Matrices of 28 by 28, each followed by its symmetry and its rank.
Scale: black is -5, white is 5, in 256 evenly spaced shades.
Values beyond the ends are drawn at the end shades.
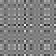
symmetric, rank one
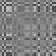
symmetric, rank two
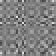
symmetric, rank two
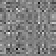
neither, rank three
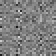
neither, rank five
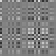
symmetric, rank one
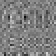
neither, rank three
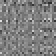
neither, rank five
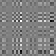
symmetric, rank one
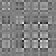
symmetric, rank two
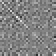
symmetric, rank five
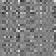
neither, rank three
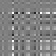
symmetric, rank one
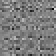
neither, rank five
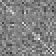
symmetric, rank five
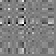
symmetric, rank two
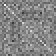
symmetric, rank five
